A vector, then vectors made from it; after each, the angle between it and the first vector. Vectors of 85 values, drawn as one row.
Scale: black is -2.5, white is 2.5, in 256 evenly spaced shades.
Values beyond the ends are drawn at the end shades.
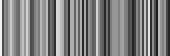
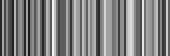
partly opposed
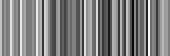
partly aligned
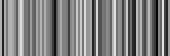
partly aligned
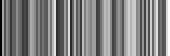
nearly opposite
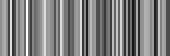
partly aligned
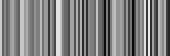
nearly parallel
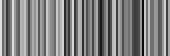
partly aligned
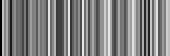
nearly opposite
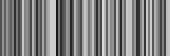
partly opposed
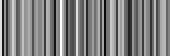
partly aligned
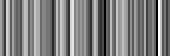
partly aligned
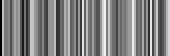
nearly opposite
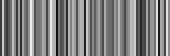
partly opposed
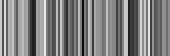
partly aligned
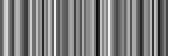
partly opposed
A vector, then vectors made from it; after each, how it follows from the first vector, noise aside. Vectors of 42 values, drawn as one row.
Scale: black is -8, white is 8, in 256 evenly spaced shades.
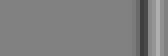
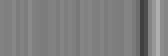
copied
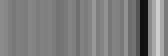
scaled up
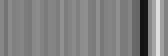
scaled up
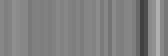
copied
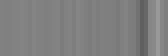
shrunk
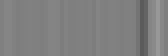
shrunk
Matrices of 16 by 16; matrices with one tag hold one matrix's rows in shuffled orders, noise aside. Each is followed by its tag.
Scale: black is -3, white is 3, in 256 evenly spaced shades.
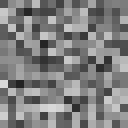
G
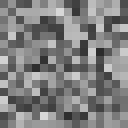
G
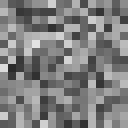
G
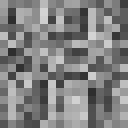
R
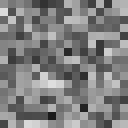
G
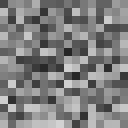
G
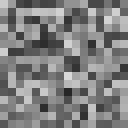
G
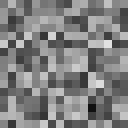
R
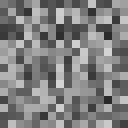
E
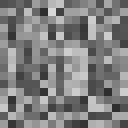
R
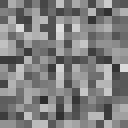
E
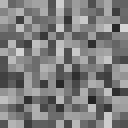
E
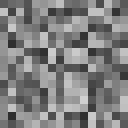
R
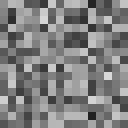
R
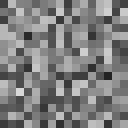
E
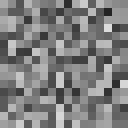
E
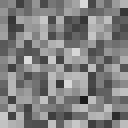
R
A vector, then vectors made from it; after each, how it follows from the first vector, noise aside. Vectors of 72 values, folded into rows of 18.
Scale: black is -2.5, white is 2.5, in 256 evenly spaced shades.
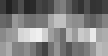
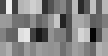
sign-scrambled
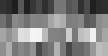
copied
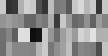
sign-scrambled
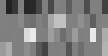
partly zeroed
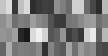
sign-scrambled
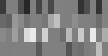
partly zeroed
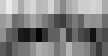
negated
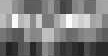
reversed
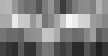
reversed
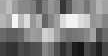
reversed
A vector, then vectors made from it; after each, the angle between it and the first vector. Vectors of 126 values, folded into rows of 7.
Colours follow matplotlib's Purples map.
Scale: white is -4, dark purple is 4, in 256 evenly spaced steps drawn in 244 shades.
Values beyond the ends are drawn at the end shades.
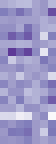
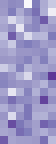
orthogonal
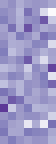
orthogonal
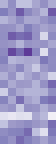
nearly parallel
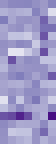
nearly opposite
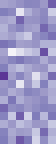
partly opposed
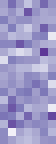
partly opposed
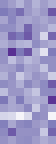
nearly parallel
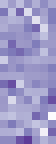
partly aligned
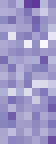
orthogonal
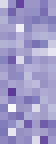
orthogonal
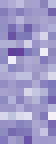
nearly parallel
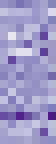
nearly opposite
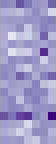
nearly opposite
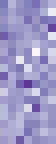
orthogonal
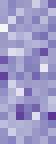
partly opposed
